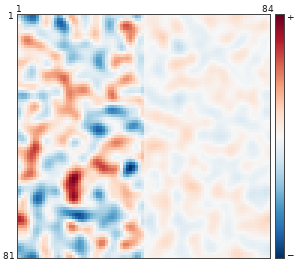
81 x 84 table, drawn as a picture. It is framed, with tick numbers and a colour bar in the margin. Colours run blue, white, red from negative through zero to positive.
Seam: vertical, 50% of the way across, the right part calmer. Ninth with the lowest average: bottom left. Mirror symmetry: none. Slope: none. Histogram: heavy tails on both sides. Grain: blotchy.
